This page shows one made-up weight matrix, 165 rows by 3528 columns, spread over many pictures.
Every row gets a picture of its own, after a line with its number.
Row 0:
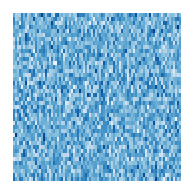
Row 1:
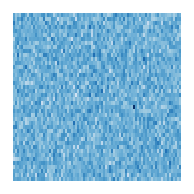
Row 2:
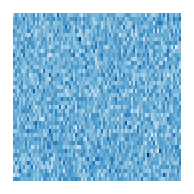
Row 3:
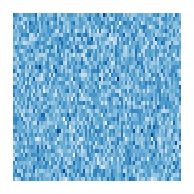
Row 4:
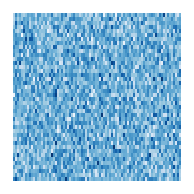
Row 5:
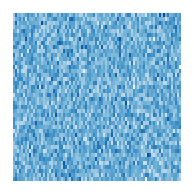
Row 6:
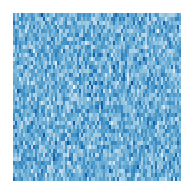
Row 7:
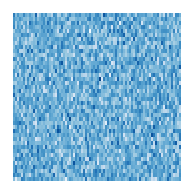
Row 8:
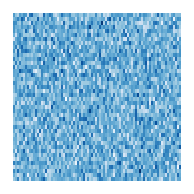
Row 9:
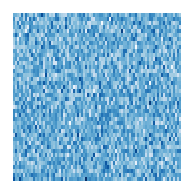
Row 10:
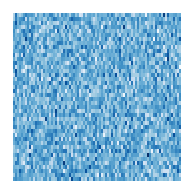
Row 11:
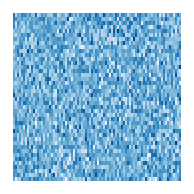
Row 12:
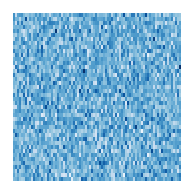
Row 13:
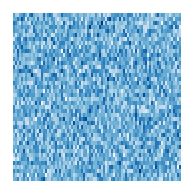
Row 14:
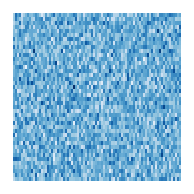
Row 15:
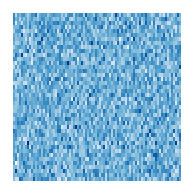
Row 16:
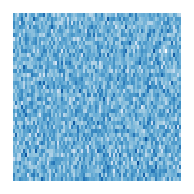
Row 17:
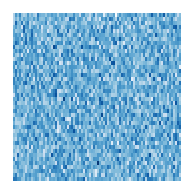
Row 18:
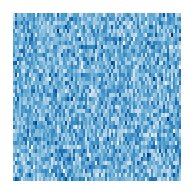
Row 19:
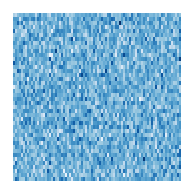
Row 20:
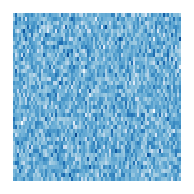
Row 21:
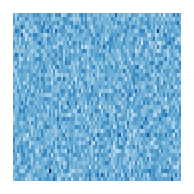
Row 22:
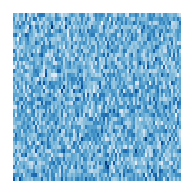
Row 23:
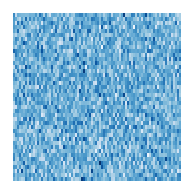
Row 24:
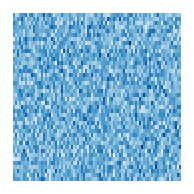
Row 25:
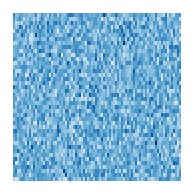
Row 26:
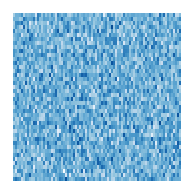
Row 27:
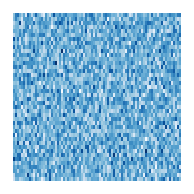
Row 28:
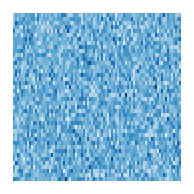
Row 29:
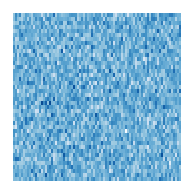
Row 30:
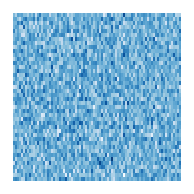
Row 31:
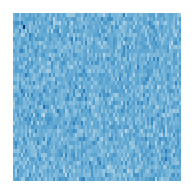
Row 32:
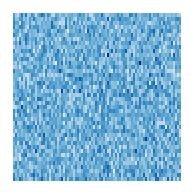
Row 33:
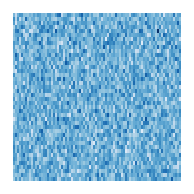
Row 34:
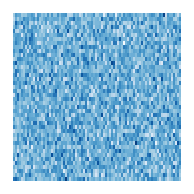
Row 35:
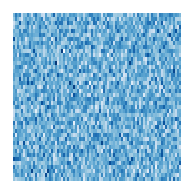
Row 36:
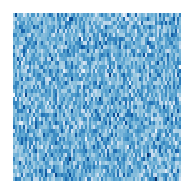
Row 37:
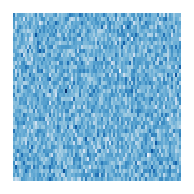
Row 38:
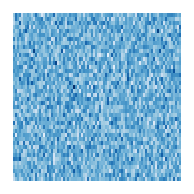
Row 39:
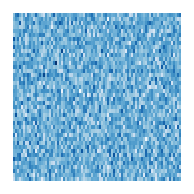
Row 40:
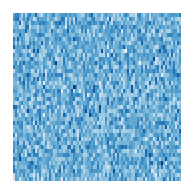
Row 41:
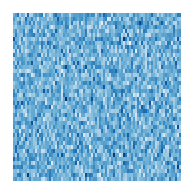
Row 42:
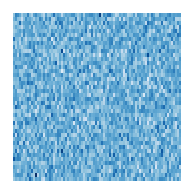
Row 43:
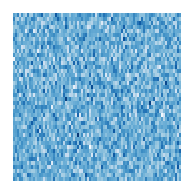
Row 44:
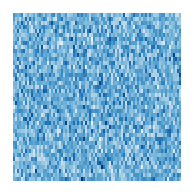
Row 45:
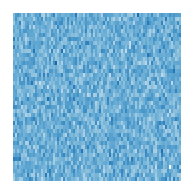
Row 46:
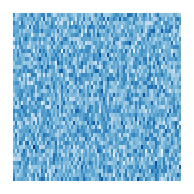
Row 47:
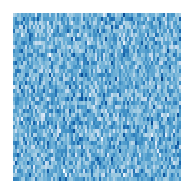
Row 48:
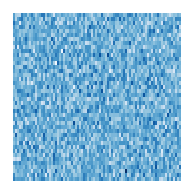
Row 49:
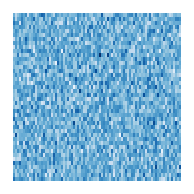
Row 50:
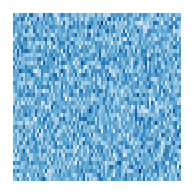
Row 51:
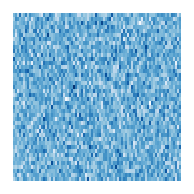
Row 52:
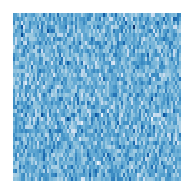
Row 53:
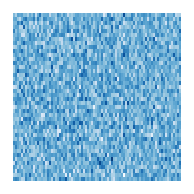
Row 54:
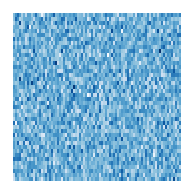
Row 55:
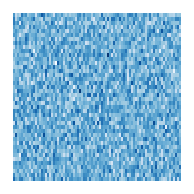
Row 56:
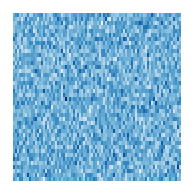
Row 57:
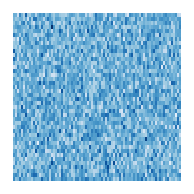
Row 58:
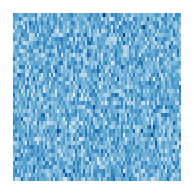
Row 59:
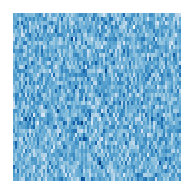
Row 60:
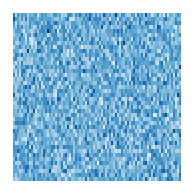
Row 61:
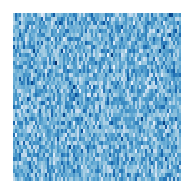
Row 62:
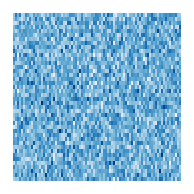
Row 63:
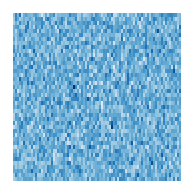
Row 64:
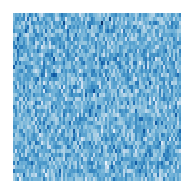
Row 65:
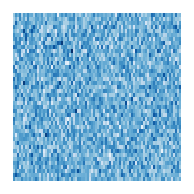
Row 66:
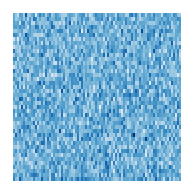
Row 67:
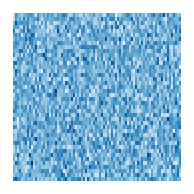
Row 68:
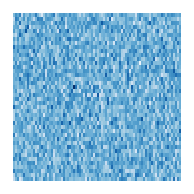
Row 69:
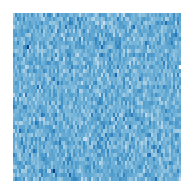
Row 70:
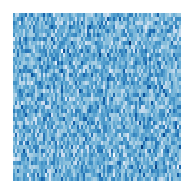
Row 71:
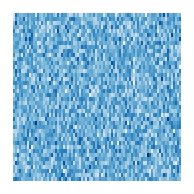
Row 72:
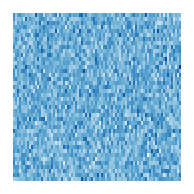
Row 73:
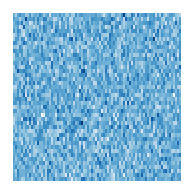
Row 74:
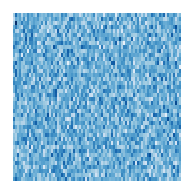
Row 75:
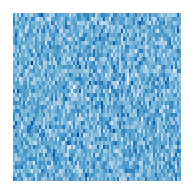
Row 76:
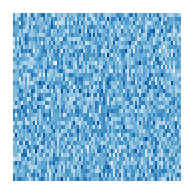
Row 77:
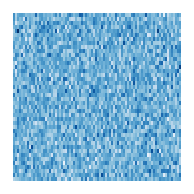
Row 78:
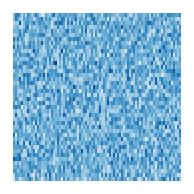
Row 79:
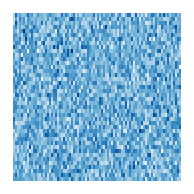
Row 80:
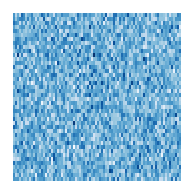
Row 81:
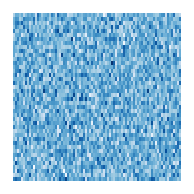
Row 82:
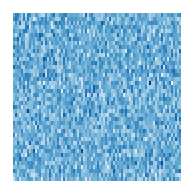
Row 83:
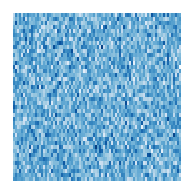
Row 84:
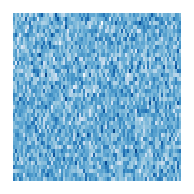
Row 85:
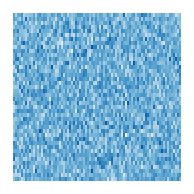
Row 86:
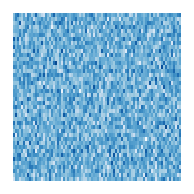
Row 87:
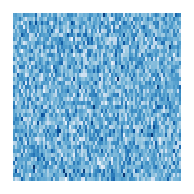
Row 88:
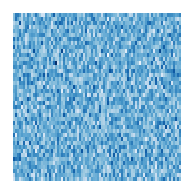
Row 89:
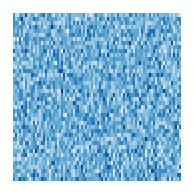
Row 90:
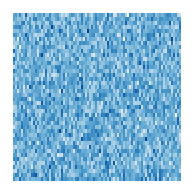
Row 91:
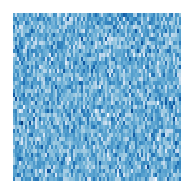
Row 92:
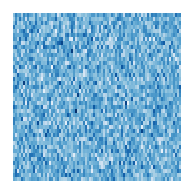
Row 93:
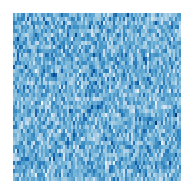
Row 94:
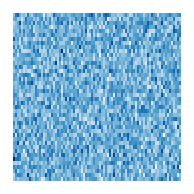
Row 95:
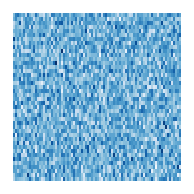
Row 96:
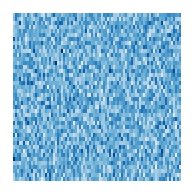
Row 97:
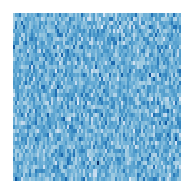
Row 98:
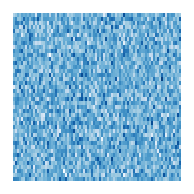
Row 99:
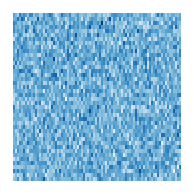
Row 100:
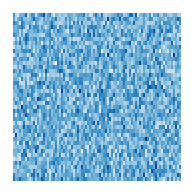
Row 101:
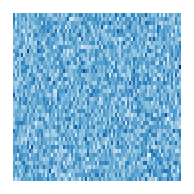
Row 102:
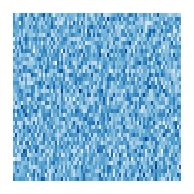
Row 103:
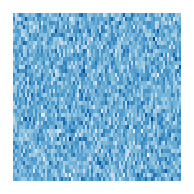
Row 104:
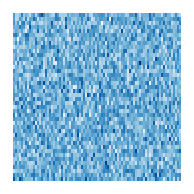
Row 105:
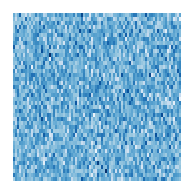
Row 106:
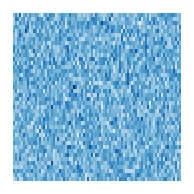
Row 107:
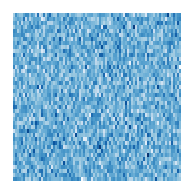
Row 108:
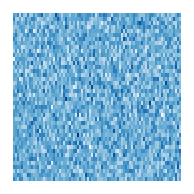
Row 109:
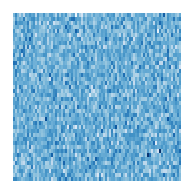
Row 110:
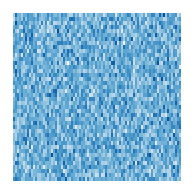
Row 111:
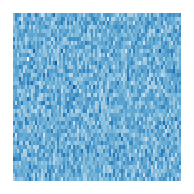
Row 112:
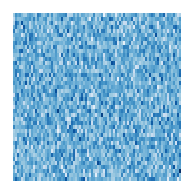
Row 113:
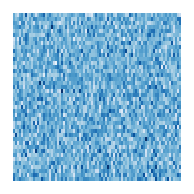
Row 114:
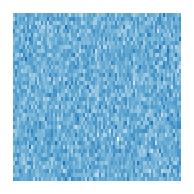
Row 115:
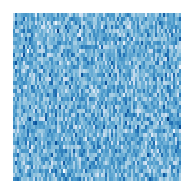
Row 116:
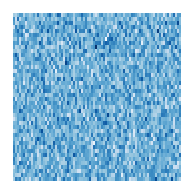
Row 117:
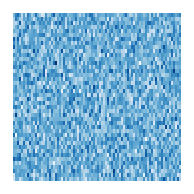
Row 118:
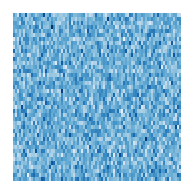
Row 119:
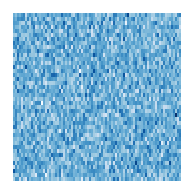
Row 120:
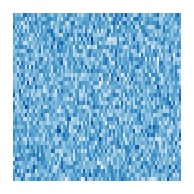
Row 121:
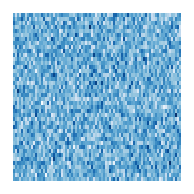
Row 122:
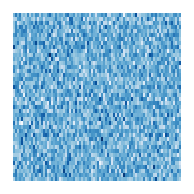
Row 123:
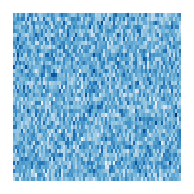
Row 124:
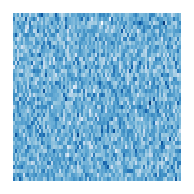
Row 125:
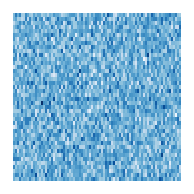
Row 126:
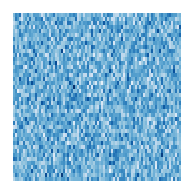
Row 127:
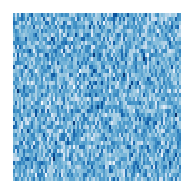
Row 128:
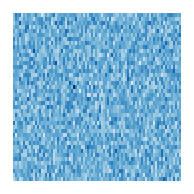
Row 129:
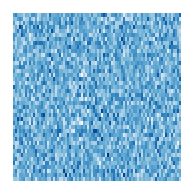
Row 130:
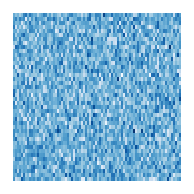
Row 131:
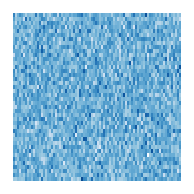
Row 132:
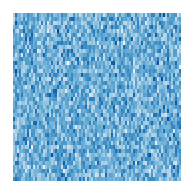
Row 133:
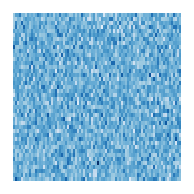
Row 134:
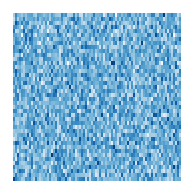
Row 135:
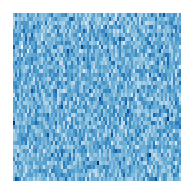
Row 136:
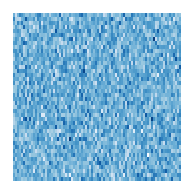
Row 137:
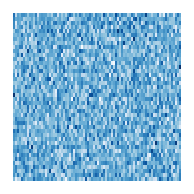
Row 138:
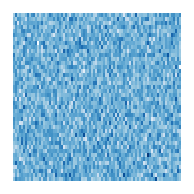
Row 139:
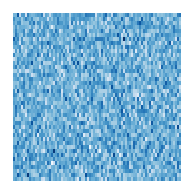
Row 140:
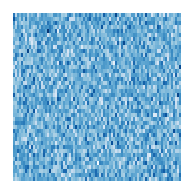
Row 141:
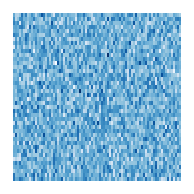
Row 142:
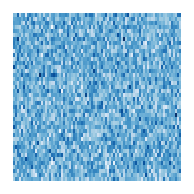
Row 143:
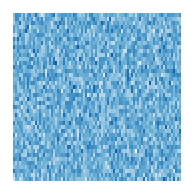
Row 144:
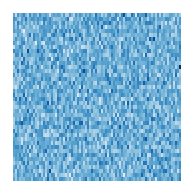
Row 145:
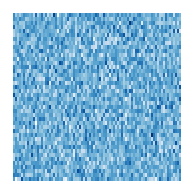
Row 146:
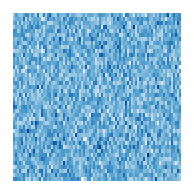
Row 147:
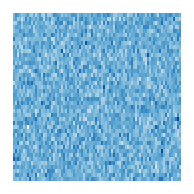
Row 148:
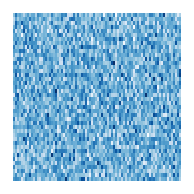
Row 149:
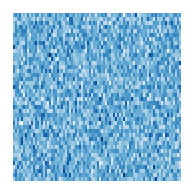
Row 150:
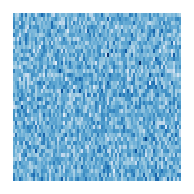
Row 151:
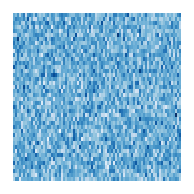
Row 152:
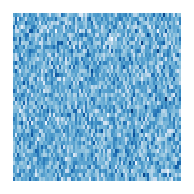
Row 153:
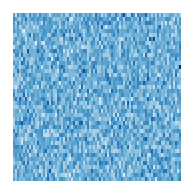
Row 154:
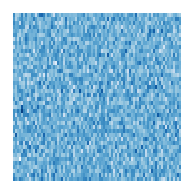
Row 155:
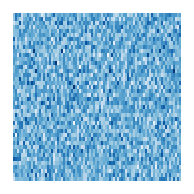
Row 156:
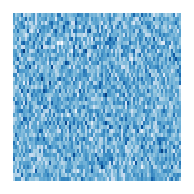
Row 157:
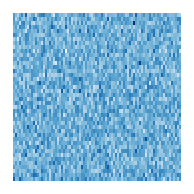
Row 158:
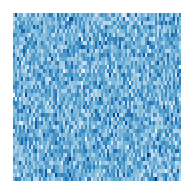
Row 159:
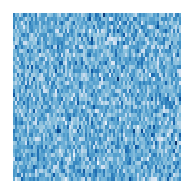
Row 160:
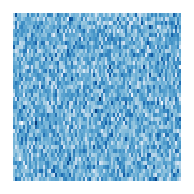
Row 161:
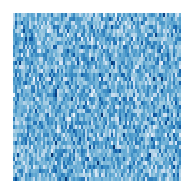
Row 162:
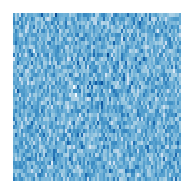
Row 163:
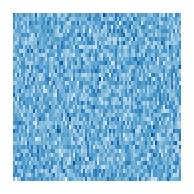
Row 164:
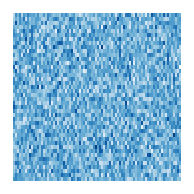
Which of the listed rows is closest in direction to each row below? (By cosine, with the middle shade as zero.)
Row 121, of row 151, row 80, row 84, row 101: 80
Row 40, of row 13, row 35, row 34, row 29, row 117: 117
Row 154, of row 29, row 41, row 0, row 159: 0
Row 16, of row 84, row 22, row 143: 22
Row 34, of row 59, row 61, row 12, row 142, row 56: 59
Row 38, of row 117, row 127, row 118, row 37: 117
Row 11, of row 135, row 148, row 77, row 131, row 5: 77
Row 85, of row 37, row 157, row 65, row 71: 37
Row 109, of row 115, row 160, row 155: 115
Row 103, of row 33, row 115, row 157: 33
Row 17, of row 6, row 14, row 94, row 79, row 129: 79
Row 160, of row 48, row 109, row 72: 109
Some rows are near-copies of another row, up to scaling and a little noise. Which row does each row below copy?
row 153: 144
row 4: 161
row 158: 36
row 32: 150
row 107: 146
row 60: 140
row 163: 7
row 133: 97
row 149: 122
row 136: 103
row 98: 47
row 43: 108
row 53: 30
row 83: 164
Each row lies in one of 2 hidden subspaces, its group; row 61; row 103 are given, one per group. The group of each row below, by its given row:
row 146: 103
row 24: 61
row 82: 61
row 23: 103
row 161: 103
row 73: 103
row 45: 61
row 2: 103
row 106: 61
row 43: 61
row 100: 61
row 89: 61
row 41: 61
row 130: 103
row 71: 103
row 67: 103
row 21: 103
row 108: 61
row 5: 103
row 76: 61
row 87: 103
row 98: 103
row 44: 103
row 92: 103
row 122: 103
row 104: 61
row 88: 61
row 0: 61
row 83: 103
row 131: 103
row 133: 103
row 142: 61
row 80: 61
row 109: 103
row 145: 103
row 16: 61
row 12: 103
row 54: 61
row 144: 103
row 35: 61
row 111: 61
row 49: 61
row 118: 61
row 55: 61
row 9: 61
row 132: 103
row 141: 61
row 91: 103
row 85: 103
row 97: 103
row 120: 103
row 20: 103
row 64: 61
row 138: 103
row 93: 61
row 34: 103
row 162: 61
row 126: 61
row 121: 61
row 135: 103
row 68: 61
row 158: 103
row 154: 61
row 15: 103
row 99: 61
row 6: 61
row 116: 103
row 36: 103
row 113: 61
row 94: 61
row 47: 103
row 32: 61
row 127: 61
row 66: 61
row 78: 61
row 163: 103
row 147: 61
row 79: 103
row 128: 61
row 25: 103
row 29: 61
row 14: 61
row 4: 103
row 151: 61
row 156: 103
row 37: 103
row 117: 61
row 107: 103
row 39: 61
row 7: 103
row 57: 61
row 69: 103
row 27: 61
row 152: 103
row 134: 103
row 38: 61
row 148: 103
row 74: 103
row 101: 103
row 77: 103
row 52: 103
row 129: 103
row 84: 61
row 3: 103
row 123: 61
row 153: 103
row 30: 103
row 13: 61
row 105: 103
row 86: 61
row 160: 103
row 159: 103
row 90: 61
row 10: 103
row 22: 61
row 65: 103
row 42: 61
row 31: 103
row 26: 103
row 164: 103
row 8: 61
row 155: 61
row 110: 103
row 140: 103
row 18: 103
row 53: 103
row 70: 61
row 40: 61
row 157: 61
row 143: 61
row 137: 103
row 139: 61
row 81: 103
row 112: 103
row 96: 61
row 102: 61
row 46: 61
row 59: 103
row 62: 61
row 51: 61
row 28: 103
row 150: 61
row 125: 61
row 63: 61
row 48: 61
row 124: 61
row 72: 103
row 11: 103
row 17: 103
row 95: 61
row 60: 103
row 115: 103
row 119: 61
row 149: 103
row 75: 61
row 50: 61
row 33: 103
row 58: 103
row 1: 61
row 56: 61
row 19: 103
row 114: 103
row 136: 103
